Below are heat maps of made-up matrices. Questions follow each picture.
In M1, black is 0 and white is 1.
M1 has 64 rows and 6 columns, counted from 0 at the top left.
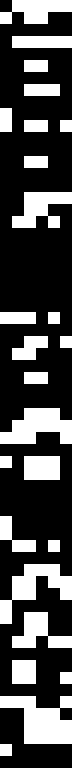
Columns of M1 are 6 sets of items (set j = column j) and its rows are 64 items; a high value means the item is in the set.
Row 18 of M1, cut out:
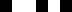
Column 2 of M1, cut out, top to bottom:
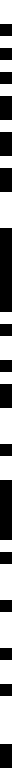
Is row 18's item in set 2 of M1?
yes
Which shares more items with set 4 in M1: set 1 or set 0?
set 1
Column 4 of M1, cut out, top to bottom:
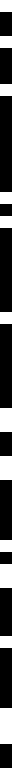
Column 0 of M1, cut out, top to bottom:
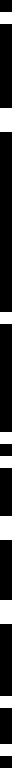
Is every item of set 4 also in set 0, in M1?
no
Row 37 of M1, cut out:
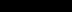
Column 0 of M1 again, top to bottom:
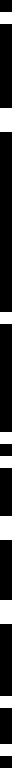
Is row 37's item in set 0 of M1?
no
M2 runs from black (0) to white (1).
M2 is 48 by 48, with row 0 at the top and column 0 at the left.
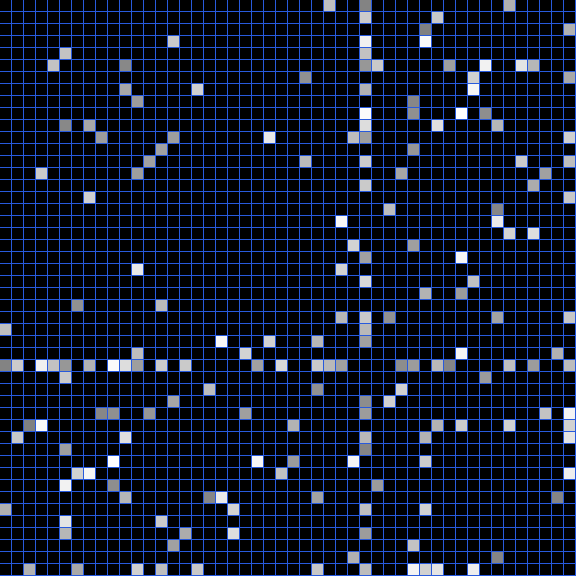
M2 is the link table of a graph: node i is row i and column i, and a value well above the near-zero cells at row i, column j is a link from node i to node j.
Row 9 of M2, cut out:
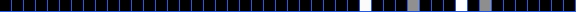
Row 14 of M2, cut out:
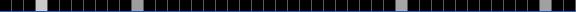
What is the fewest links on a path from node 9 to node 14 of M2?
3
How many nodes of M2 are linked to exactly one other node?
0
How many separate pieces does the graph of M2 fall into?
1
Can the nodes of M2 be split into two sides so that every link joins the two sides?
no
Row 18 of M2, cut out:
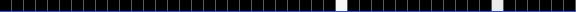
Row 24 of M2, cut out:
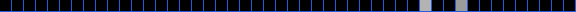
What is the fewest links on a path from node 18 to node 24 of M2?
5
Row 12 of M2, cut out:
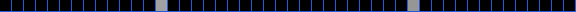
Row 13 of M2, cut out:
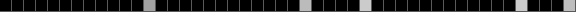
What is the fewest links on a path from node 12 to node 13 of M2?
1
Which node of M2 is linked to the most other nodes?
node 30
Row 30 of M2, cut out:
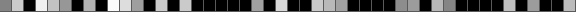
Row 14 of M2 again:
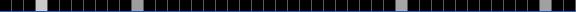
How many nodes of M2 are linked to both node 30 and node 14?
3
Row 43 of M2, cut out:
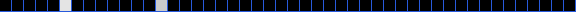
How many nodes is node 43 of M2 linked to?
2
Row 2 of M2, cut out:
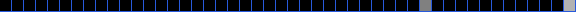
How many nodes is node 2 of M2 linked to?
2
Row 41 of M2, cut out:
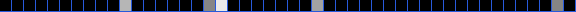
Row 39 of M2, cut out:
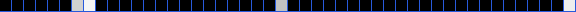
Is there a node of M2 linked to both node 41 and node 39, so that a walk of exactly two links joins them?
no
